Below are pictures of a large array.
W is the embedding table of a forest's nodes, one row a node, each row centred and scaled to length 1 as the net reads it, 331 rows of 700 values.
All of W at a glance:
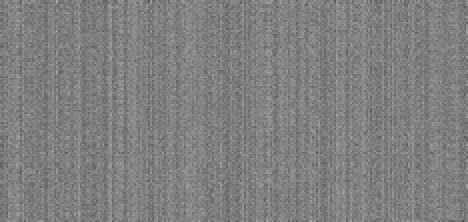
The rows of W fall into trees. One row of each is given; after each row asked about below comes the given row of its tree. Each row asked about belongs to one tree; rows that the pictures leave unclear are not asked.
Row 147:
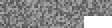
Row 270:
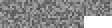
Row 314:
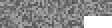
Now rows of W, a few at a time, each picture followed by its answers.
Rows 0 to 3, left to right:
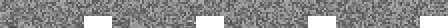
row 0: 270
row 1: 270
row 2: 270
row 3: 270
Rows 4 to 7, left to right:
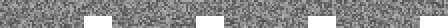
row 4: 270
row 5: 270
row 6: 314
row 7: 314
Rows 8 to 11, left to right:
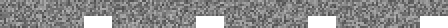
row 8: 147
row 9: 314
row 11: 314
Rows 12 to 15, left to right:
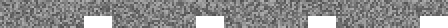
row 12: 270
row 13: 147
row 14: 314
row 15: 147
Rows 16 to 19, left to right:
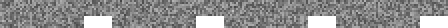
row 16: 270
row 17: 270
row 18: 314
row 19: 314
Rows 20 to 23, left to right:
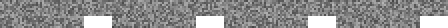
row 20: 314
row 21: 147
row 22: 314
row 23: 314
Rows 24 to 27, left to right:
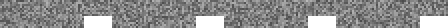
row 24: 314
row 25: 147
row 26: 270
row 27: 314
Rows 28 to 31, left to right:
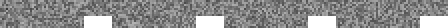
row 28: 270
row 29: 314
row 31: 314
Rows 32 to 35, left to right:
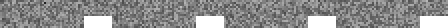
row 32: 314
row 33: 147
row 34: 147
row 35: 314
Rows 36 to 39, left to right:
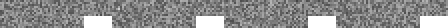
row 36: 314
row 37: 270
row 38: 314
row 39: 270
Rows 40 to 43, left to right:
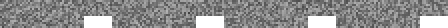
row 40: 314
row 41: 270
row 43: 314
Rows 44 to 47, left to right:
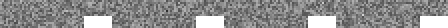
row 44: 147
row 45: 270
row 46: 270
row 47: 270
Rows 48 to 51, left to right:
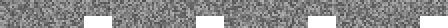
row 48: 270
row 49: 314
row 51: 270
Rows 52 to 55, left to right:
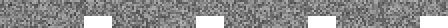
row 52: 147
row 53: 147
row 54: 147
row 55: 270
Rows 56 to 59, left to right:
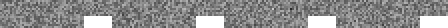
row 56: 314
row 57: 270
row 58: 147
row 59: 314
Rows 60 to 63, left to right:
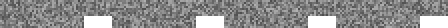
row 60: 147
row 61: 270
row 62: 270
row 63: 147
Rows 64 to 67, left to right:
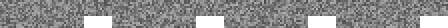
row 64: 314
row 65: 314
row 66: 314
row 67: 314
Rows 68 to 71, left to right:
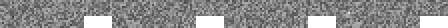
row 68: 270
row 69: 314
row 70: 314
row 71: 314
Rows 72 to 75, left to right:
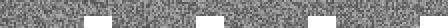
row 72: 314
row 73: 147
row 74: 270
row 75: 147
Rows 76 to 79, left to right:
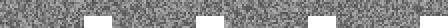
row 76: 270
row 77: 270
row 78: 270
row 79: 147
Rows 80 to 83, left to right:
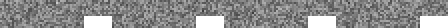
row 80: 270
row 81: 147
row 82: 270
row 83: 270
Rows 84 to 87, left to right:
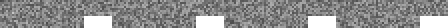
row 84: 314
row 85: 270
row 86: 314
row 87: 314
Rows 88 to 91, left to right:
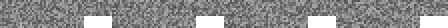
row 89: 147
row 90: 147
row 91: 314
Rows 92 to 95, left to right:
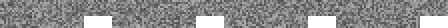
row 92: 147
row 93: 270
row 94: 314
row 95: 270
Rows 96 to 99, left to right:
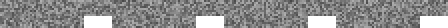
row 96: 270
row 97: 314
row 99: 270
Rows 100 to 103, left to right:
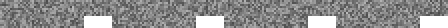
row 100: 270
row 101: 147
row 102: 270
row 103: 147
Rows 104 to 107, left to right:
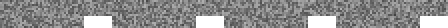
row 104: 314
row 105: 270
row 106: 270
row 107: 270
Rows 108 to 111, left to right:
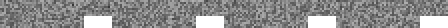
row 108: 270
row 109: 270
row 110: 147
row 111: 314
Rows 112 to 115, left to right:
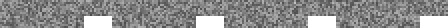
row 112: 270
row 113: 270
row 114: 314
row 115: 314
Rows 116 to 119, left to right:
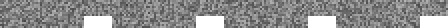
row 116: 314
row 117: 147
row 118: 314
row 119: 270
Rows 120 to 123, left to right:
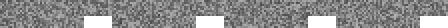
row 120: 314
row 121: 314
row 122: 270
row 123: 314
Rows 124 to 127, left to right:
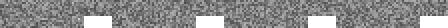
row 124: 147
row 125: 314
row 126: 314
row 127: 270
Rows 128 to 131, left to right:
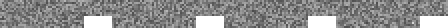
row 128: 270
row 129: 314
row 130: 314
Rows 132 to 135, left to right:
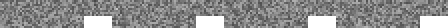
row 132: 314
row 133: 270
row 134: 270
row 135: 270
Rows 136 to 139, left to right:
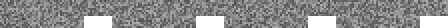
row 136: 147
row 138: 147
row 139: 314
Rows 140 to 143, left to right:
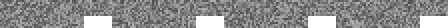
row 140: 314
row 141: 314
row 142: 270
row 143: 314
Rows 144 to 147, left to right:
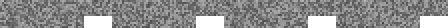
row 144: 270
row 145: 147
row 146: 270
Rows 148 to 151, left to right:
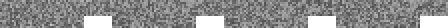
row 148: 270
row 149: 270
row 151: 270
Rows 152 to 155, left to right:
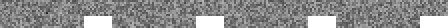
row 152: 314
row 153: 314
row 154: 314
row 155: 270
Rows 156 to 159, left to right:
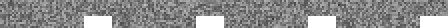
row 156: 147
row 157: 270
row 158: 147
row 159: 270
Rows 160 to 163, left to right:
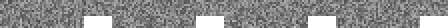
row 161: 314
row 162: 270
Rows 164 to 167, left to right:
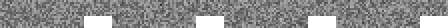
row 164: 270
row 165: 147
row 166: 270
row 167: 270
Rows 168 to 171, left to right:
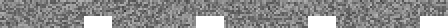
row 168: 270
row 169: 314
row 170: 270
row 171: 270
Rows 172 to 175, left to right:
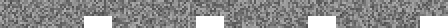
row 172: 147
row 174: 270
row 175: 270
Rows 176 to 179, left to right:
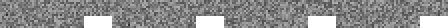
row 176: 270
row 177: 270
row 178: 314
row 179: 147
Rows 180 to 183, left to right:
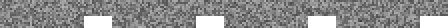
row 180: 270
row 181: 270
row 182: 147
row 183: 314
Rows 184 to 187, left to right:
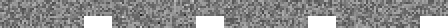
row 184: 270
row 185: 314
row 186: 314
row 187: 270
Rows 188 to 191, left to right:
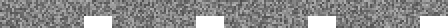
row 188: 270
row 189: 314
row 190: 314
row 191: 147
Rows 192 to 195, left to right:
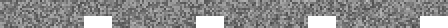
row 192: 314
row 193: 270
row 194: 270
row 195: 270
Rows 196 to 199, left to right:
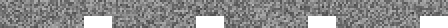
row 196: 147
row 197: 147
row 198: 147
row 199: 147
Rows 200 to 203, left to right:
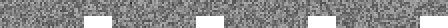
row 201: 147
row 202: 314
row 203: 270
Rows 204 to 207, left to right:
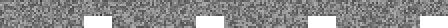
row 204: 314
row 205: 314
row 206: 314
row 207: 314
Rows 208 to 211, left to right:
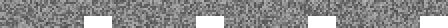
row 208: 270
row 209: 314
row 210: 147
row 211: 147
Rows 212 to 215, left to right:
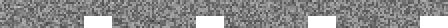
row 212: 270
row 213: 314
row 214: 147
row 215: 314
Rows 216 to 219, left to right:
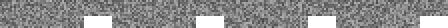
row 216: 314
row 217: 314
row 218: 314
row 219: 314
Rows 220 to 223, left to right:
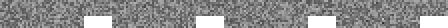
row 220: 270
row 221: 314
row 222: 314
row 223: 270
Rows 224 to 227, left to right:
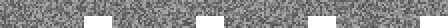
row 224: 147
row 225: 270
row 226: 314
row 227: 314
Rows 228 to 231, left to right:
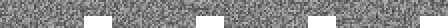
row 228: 147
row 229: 147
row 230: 147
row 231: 314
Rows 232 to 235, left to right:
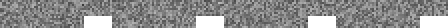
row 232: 270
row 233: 314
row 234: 314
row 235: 314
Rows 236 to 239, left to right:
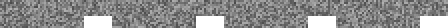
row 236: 147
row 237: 270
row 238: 147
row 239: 314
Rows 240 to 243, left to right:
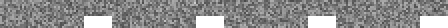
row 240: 147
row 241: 270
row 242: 314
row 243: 314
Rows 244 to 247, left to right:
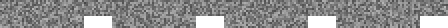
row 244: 314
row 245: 314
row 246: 314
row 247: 314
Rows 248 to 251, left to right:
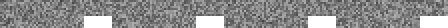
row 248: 314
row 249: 314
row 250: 314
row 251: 314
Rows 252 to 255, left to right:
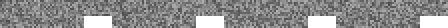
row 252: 314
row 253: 270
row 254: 270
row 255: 270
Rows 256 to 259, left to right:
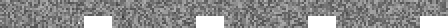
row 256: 147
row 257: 270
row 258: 270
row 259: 270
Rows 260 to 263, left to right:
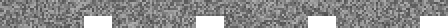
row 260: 270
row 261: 314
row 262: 147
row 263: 314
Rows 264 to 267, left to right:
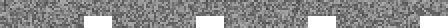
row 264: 270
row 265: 147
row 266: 314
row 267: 147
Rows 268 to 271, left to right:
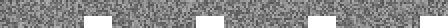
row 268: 314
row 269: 270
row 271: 270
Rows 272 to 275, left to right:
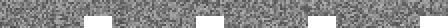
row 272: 270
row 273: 314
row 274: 147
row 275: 147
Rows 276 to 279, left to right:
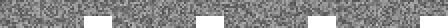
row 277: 314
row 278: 147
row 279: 314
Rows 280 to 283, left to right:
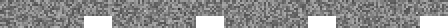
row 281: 270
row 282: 314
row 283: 314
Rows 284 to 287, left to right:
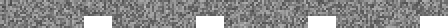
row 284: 147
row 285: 147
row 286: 314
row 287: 147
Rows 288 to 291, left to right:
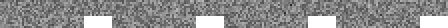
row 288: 314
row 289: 314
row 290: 147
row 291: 270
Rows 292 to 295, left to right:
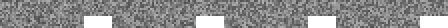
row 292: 314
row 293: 314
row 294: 314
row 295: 314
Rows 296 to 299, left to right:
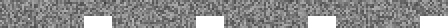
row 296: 147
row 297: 314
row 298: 314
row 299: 147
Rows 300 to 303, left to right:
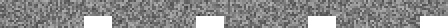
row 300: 147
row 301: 314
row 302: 147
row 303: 270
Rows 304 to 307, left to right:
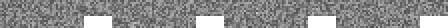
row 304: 147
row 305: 314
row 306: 314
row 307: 314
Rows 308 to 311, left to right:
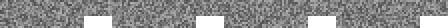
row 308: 314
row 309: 314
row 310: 147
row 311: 270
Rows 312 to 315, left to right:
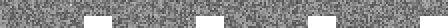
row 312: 270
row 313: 314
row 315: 147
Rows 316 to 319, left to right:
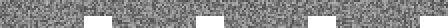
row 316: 147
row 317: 314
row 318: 314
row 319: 314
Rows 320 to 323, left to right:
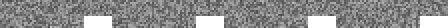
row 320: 314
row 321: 314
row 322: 314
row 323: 314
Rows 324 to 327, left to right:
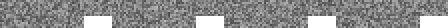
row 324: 314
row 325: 147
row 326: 314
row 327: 270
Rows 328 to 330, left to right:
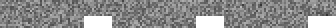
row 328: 314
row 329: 270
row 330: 147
